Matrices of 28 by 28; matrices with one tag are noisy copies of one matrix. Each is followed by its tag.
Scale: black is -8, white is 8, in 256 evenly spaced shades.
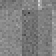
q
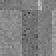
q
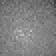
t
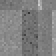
q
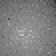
t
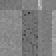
q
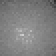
t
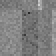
q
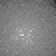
t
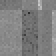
q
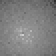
t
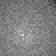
t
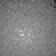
t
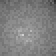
t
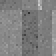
q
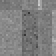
q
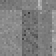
q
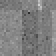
q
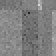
q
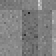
q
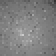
t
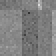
q
